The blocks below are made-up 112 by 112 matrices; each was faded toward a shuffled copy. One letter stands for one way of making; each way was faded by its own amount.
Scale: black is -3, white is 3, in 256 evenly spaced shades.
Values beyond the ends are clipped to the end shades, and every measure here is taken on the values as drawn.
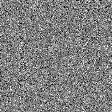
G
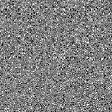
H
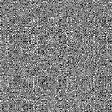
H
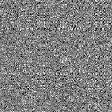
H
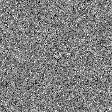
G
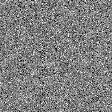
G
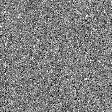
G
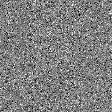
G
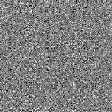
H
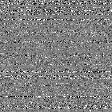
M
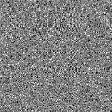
H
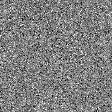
G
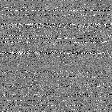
M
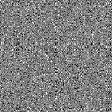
H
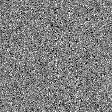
G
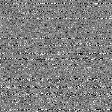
M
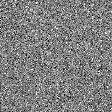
G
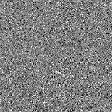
H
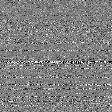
M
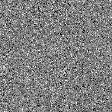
G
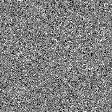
G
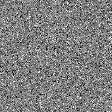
G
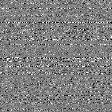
M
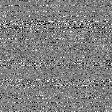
M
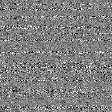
M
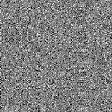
H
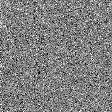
G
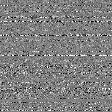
M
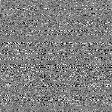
M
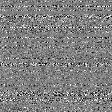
M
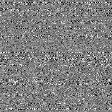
M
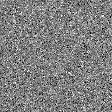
G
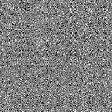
H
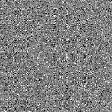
H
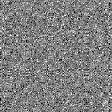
H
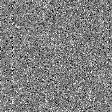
G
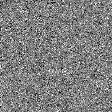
G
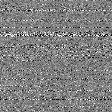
M
